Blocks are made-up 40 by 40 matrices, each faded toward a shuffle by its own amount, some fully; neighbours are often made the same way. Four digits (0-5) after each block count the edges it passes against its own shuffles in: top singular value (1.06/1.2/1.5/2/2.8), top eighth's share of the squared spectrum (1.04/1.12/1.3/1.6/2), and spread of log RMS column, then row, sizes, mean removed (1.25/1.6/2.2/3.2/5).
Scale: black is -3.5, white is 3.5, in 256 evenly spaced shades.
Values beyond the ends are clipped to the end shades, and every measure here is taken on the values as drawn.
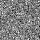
2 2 0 0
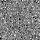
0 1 0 0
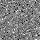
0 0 0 0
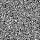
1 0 0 0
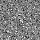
0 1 0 0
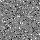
0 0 0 0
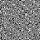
3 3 2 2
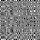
4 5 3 3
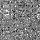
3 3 0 2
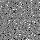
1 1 0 0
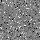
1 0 0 0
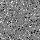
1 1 0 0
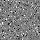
2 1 0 0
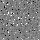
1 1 0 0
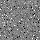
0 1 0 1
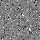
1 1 0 1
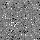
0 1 1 1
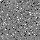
0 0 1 0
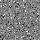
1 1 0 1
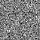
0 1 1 0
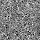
0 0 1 0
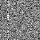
1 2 2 0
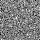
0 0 0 0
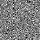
2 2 2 0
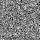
0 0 1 0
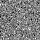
0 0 0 0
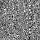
1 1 2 0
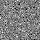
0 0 0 0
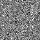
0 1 1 0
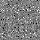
2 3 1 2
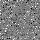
1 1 0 0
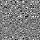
3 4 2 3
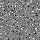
2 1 0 1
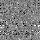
3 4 0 2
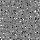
1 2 1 1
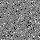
0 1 0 0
